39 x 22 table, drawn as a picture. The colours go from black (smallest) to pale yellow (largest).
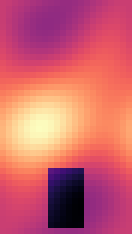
Overall the values sit about 60% of the way up the scale. The bottom middle is the roughest part. The bottom middle is the ninth with the lowest average. No regular stripes run through it. An odd patch, lower than its surroundings, sits in the bottom middle.
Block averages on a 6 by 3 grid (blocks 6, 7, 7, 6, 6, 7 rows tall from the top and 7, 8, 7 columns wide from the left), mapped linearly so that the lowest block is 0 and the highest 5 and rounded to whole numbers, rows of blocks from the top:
2 2 3
3 3 3
4 4 4
5 5 4
4 1 3
3 0 2
